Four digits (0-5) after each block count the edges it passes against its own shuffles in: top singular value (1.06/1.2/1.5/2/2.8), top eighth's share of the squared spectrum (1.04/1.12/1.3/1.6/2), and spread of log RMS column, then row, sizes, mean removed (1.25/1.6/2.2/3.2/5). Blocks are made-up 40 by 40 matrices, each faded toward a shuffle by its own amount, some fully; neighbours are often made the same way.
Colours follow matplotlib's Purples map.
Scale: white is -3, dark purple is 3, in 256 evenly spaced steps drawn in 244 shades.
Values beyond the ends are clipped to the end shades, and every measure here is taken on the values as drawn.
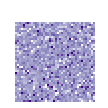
0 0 0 0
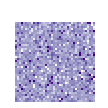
1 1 0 0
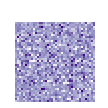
0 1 0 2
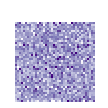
1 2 0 2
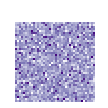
0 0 0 0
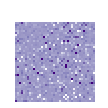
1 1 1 0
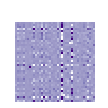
4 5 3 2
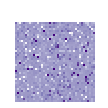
0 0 0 0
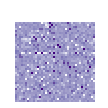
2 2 0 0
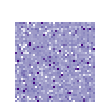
1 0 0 1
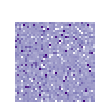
1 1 0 0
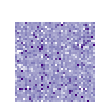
2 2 1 0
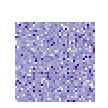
2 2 1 0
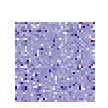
3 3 1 0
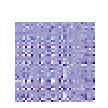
4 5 3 3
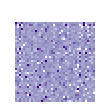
3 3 1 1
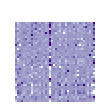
4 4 2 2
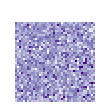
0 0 1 0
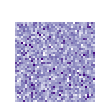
0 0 0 0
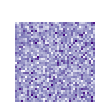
0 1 1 0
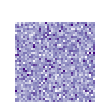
0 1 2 0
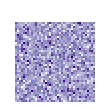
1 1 2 0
